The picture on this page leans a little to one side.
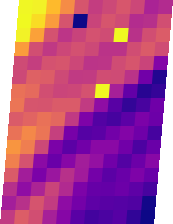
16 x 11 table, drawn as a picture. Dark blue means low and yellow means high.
Grain: diagonal, up to the right. Lone odd cells: 3, 2 higher and 1 lower than their neighbours. Ninth with the highest average: top left. Calmest part: bottom right. Slope: up to the top left.
